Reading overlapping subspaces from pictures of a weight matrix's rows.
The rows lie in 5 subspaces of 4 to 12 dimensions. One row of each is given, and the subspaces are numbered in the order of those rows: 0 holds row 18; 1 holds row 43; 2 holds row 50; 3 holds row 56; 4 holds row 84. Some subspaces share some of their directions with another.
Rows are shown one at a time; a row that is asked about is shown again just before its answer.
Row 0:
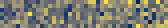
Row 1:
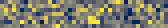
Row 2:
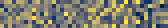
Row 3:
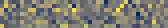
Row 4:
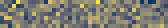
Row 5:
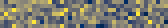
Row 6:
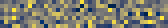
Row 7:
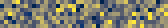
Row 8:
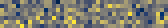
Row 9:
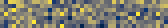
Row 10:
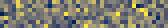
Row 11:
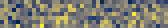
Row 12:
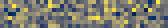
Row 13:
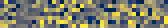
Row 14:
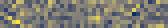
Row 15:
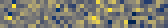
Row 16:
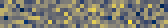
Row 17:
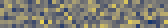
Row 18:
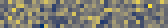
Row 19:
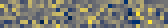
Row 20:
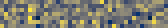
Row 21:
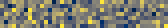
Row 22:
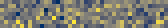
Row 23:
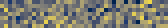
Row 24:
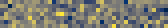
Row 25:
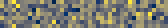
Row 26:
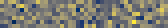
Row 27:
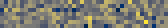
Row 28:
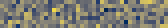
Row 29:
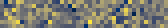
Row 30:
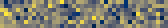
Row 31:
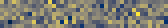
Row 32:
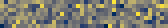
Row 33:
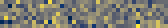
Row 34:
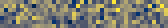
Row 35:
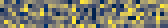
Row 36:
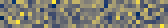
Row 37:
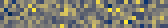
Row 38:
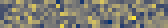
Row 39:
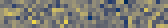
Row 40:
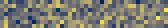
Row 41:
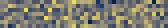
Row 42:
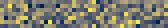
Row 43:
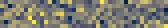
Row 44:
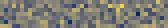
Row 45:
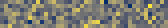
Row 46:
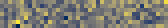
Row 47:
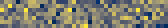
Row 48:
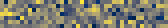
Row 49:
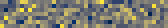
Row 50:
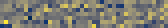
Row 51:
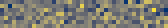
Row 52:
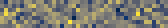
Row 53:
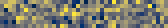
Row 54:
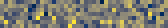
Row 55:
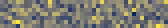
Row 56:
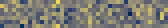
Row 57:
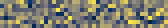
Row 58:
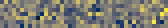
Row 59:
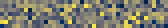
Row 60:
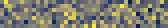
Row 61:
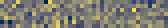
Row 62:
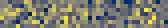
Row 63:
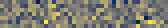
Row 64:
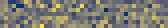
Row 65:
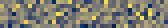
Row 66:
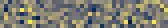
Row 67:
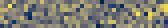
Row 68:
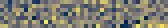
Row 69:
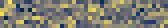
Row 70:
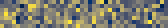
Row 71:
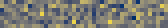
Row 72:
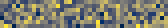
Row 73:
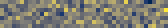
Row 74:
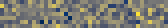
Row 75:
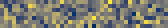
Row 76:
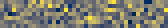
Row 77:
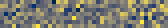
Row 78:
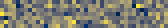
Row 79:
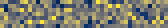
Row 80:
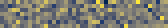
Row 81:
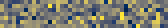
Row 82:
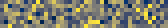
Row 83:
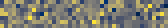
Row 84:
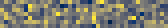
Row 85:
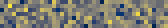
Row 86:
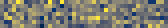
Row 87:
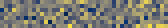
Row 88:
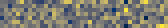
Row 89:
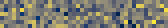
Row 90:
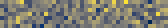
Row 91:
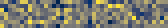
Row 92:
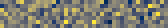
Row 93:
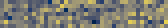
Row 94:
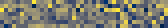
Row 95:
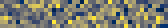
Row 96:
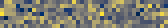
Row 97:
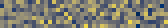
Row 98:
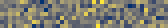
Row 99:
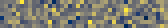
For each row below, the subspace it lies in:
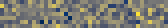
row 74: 4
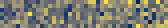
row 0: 1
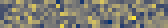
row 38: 2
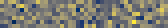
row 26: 0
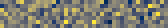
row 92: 1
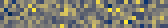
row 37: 2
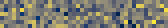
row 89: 3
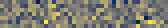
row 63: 0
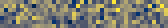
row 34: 2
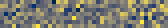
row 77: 2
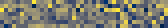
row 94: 2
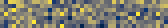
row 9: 0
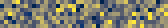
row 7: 0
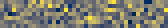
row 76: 1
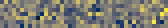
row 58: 3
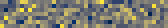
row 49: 3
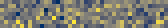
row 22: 3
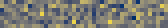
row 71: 4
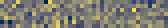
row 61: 0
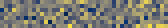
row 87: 0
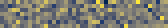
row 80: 0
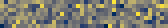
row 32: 0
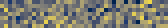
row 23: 1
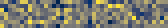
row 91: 4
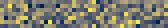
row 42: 0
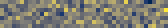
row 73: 1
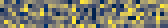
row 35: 4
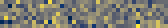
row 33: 0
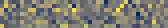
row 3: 2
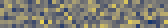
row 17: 4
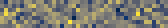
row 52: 2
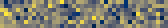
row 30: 2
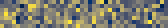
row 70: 2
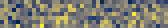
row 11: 0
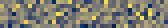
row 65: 4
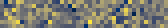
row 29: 2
